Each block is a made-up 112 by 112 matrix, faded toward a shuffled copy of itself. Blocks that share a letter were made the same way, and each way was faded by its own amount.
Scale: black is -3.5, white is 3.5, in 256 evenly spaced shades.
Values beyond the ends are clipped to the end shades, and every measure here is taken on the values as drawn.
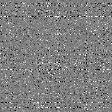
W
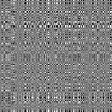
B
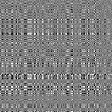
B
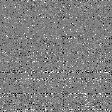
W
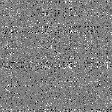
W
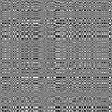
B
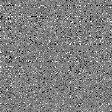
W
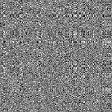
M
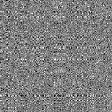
M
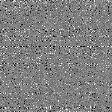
W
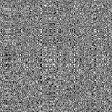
M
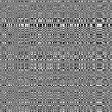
B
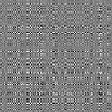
B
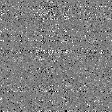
W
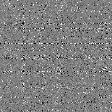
W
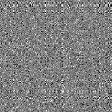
M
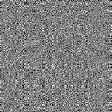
M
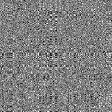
M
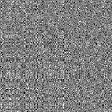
M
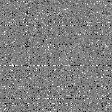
W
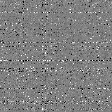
W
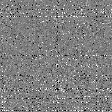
W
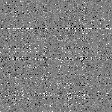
W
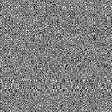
M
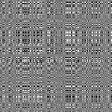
B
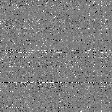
W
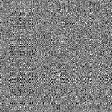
M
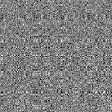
M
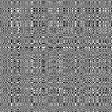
B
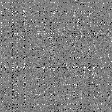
W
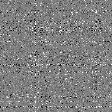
W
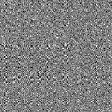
M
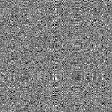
M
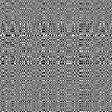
B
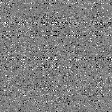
W
